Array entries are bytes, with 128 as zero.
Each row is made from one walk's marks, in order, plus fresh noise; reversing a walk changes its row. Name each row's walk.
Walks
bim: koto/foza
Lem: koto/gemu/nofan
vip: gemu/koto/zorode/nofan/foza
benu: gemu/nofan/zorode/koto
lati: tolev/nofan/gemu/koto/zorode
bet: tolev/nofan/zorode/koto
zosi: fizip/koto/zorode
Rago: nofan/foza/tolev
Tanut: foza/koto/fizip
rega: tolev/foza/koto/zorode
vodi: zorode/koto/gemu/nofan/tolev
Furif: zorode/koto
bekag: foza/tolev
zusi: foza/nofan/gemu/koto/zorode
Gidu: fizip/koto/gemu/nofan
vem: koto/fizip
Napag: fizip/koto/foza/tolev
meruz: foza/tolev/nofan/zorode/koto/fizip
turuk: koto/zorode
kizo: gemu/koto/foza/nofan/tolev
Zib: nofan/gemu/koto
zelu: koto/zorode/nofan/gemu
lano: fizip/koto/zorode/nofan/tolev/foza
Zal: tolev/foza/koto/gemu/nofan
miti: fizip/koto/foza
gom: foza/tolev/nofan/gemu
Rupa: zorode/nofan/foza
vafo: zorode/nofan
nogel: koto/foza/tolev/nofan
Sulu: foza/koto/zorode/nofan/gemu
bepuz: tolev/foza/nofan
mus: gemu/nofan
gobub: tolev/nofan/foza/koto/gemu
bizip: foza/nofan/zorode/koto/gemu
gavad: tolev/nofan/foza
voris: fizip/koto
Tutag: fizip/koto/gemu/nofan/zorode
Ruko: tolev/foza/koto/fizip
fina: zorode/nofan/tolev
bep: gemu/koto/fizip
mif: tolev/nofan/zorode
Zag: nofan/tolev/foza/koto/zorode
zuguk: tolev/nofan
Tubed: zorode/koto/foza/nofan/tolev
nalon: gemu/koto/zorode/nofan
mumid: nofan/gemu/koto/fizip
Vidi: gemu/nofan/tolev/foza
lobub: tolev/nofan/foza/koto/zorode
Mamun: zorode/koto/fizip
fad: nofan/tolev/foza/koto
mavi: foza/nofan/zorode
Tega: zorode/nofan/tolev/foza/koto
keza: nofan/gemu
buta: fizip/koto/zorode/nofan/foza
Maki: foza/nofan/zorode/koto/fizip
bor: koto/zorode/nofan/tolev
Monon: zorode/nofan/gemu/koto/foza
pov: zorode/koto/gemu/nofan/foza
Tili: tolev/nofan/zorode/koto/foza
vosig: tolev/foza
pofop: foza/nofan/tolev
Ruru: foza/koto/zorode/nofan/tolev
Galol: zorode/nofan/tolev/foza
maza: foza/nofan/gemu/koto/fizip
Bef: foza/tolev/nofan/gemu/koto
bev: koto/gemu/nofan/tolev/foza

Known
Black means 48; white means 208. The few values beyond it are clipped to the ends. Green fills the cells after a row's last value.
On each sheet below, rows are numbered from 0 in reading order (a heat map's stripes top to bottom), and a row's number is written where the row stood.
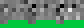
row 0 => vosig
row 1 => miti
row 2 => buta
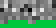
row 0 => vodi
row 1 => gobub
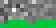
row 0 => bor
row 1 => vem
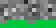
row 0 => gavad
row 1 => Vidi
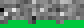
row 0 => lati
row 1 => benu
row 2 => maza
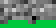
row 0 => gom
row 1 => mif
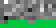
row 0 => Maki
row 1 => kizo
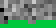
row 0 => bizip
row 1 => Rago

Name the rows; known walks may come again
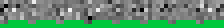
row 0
buta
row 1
Tanut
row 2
Rupa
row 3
bet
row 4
Vidi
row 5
Zal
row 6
turuk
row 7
vodi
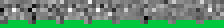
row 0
zelu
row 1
Tutag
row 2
bor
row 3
Ruru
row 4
bim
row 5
mif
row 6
vem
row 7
Tubed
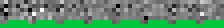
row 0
lano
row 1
vip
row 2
rega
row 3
keza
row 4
miti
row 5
mavi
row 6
Gidu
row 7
maza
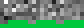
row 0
meruz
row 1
Tega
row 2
Rago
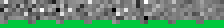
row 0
Zag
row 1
nogel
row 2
pov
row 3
Mamun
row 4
gobub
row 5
Maki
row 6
bekag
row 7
Furif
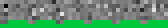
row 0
voris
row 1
gavad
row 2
Zib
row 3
pofop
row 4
vosig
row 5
kizo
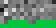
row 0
lobub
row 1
zuguk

